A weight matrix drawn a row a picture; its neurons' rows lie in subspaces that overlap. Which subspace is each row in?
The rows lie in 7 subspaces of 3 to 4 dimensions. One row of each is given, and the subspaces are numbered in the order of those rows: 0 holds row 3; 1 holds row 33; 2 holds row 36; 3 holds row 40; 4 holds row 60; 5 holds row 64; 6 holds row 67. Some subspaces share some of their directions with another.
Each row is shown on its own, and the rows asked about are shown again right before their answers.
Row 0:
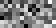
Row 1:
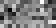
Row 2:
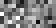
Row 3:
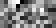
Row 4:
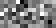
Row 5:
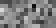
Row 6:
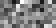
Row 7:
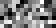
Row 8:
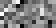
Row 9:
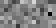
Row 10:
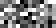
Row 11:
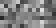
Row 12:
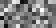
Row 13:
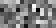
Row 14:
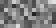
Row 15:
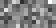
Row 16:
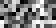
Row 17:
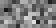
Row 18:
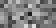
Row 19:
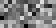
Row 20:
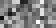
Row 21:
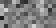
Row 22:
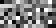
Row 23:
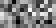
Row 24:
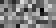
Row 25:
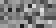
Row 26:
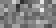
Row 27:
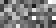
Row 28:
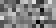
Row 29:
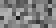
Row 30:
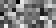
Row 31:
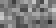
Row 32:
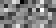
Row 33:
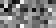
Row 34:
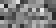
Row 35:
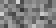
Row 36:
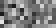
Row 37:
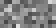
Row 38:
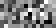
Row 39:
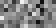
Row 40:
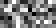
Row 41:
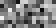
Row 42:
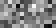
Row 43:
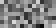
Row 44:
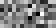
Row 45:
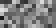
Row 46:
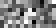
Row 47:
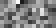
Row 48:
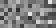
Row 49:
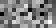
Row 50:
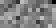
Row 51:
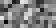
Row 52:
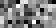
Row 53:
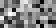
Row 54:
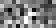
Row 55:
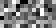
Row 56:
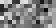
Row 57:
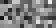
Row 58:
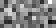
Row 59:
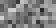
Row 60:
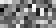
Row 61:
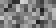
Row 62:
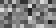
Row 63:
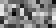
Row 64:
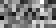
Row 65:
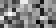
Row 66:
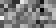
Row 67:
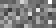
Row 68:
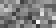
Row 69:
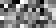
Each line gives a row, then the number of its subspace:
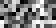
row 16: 5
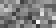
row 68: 2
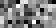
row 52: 5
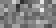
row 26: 0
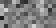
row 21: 4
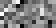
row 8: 3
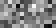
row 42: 0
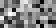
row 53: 1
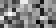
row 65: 1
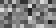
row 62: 6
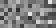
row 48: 6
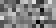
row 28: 2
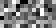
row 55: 4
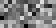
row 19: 0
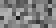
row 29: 4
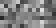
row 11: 1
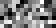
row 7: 2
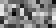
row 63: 2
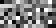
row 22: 6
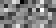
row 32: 6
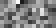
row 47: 0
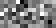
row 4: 3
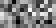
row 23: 3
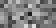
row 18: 0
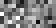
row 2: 2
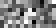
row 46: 5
